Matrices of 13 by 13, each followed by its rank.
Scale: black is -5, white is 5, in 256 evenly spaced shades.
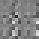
two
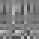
two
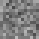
full rank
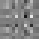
two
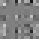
two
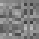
two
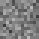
full rank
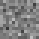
full rank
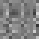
two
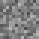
full rank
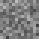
full rank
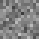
full rank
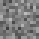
full rank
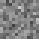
full rank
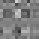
two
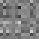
two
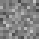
full rank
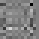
two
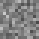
full rank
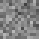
full rank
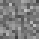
full rank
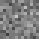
full rank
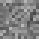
full rank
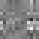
two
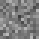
full rank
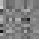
two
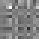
two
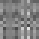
two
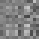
two
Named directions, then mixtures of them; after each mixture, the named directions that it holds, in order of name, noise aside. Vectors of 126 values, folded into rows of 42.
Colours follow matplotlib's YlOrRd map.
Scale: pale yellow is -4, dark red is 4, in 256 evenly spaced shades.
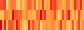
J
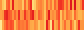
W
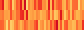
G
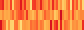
G, W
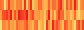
G, W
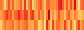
G, W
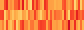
G, J, W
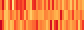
G, W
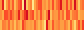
G, W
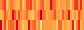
J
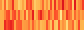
G, J, W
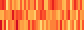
G, J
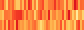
G, J, W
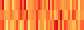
G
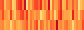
G, J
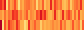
J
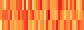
G, J, W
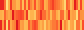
G, J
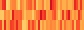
J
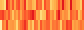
J, W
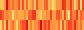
G, J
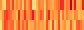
W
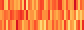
G, J, W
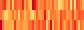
W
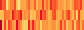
J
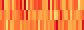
G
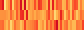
G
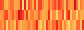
G, J, W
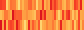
J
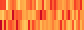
J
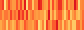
G, W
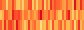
J, W
